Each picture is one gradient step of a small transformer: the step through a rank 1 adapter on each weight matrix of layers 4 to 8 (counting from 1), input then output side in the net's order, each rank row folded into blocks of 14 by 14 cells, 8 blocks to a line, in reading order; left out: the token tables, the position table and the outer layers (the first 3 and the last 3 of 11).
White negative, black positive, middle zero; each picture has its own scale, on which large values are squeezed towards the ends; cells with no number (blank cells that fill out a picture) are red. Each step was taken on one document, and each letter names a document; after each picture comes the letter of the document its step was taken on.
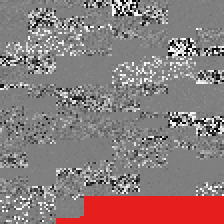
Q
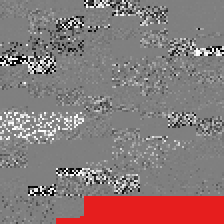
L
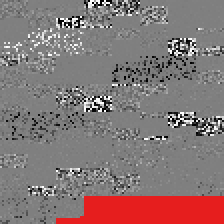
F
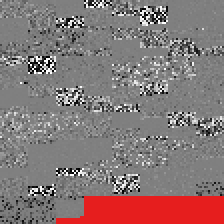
L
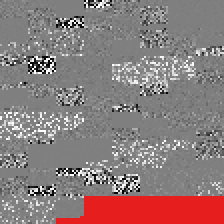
L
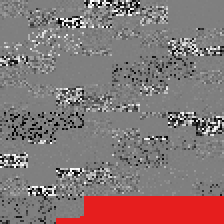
F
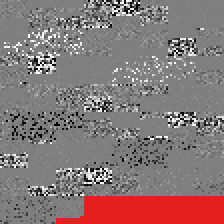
F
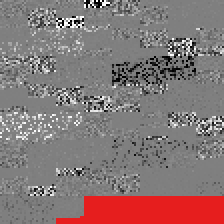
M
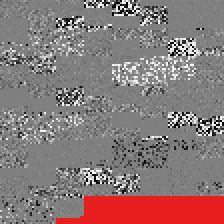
L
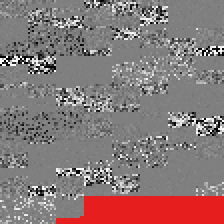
Q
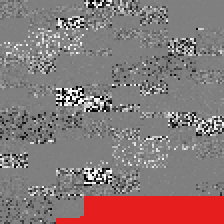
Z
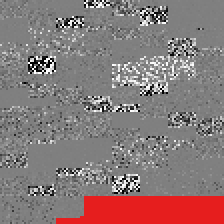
L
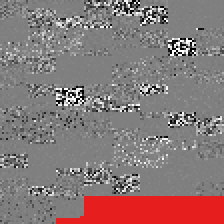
Z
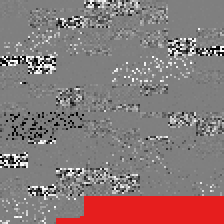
F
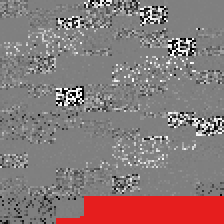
Z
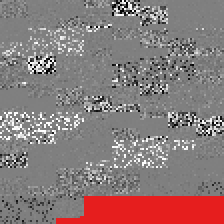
L
